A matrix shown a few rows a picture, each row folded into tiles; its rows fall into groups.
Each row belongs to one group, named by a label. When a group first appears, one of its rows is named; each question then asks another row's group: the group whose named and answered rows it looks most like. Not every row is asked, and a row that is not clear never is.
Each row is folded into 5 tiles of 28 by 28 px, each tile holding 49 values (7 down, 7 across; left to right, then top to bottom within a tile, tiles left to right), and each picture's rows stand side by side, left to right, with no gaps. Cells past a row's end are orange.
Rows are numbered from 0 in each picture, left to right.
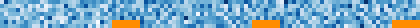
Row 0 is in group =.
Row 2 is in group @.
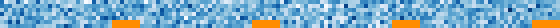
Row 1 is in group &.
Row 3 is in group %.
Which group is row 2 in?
=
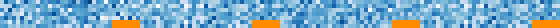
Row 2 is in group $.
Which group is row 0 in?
@
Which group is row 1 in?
=
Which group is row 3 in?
=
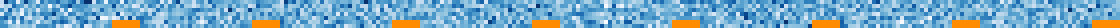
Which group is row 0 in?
@
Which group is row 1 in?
%
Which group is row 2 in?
@
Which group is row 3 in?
%
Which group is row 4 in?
=
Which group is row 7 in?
%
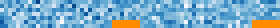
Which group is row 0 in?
%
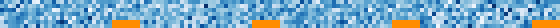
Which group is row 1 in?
=
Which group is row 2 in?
$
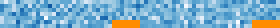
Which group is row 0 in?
&
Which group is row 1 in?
=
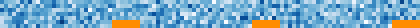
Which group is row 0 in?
$
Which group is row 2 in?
&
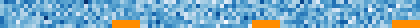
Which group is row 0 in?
@
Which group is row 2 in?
$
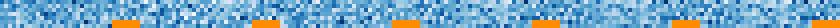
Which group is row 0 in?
@
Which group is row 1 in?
&
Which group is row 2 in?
$
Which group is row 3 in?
&
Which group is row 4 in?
&
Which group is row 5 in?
&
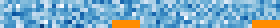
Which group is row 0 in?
=
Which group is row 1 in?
&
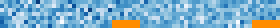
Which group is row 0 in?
%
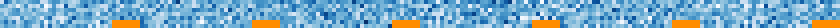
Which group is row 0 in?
=
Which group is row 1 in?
%
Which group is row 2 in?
@
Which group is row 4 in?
%
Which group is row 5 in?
=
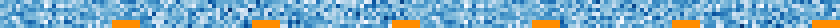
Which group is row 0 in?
=
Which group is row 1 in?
%
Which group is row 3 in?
=
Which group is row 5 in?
=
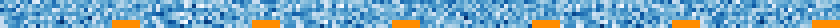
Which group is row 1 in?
=
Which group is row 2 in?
=
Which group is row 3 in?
@
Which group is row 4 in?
=
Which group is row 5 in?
$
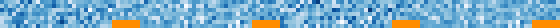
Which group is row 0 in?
$
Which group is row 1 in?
=
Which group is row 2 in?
%
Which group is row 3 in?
=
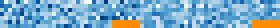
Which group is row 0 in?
&
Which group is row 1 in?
=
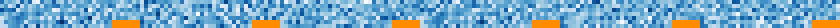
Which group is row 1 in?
@
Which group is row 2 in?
&
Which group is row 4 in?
%
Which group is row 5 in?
%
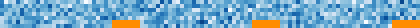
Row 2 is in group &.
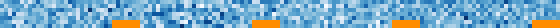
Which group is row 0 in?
%
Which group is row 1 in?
=
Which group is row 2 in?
=
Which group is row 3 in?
@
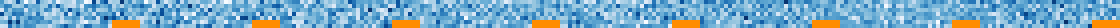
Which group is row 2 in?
%
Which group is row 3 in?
&
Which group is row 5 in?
@
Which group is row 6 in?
=
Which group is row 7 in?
@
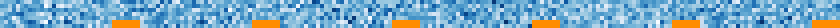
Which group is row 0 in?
=
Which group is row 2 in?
%
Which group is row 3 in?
@
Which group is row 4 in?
=
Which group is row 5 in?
$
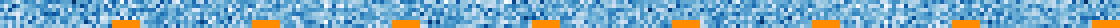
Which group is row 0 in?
@
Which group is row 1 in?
$
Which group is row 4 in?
%
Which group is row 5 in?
$
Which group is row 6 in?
=
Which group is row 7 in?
&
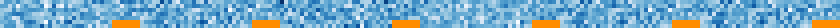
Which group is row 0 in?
=
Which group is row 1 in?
$
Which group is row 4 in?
$
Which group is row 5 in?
$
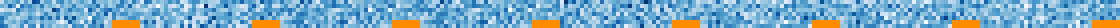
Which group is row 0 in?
%
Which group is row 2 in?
$
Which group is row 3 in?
$
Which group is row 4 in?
@
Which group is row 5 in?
&
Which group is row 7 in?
=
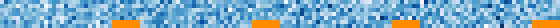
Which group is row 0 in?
=
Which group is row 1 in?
$
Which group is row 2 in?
&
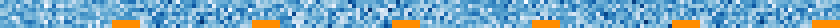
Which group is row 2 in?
%
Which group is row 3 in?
@
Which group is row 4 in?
@
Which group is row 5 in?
$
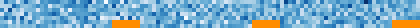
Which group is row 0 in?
@
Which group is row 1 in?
&
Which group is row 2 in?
@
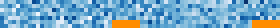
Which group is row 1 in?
&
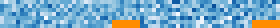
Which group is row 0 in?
&
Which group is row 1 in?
%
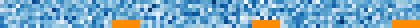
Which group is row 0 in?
%
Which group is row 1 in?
@
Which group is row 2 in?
$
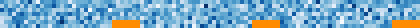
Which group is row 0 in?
$
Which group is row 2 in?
%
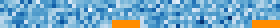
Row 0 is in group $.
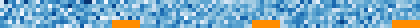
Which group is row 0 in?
@
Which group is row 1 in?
&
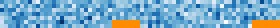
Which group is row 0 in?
$
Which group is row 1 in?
&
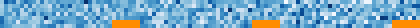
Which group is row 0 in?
@
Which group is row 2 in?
&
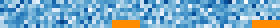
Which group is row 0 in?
$
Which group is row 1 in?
@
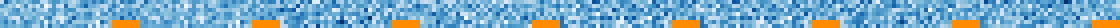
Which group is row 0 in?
=
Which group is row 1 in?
=
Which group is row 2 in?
$
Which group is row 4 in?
%
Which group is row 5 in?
%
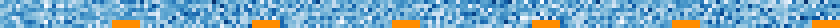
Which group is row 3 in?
@
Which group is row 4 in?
%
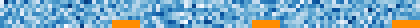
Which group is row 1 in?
=
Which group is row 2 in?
%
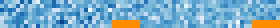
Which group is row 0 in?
$
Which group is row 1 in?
=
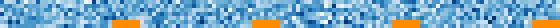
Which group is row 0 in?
&
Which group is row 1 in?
$
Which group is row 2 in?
=
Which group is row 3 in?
%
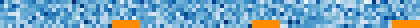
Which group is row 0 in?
@
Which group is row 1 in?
@
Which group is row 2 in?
&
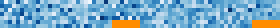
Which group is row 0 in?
&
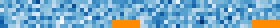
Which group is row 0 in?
%
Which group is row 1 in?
$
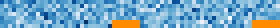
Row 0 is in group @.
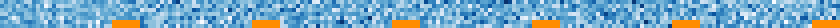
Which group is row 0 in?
=
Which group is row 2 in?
$
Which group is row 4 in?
@
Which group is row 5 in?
&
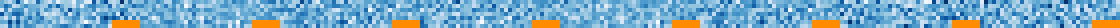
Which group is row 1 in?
=
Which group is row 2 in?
$
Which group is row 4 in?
=
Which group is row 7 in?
@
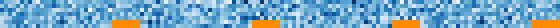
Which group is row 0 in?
$
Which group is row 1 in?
&
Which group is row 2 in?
@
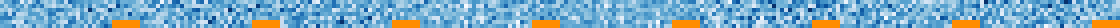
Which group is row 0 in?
%
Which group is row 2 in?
$
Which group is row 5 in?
%
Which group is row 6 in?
&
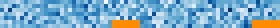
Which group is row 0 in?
@
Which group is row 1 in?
%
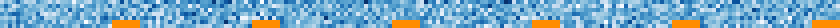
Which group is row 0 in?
&
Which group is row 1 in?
@
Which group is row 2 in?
@
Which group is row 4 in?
=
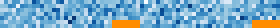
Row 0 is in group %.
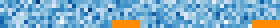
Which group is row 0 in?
%
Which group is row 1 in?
&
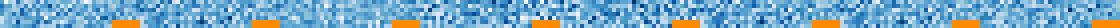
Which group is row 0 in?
&
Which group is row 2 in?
=
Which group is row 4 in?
@
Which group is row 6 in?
$
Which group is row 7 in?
%
